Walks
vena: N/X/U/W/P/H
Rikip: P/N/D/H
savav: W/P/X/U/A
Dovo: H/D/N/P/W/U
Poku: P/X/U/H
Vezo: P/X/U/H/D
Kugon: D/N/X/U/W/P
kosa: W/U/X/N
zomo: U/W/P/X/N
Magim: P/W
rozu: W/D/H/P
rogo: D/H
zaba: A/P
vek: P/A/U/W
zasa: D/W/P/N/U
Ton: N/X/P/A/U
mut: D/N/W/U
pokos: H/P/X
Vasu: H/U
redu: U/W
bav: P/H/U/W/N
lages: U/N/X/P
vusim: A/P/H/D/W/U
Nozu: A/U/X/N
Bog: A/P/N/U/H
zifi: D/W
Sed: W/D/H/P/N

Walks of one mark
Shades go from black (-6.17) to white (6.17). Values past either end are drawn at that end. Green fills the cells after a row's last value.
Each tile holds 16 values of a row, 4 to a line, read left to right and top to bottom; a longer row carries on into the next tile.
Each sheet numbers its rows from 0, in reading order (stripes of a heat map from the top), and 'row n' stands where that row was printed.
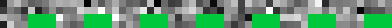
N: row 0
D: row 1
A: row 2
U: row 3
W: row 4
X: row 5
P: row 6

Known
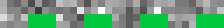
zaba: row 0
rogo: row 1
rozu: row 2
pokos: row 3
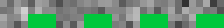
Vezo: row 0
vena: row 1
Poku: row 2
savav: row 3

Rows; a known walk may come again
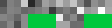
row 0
zasa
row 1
rogo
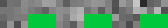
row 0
vena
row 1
Poku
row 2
mut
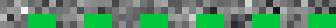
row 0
Vasu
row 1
zomo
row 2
bav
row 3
Ton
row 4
redu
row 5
vek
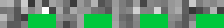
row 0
zifi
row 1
savav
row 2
vusim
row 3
Magim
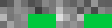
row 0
Bog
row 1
zaba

